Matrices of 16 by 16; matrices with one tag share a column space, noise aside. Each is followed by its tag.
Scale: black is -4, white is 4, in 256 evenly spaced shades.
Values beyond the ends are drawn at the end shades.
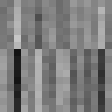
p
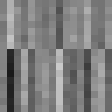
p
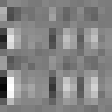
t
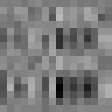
t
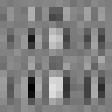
t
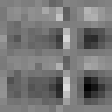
t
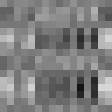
t
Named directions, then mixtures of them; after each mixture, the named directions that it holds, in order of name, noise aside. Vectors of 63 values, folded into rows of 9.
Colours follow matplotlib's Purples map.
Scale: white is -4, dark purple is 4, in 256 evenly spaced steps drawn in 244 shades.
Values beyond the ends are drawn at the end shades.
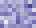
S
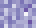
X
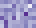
S, X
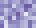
S, X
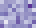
S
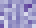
S, X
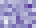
S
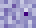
X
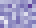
S, X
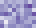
S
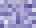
S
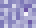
X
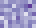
S, X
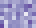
S, X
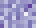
S, X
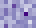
X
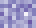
X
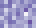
X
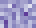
S, X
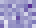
S, X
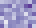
S, X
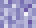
X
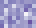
X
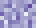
S, X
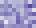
S
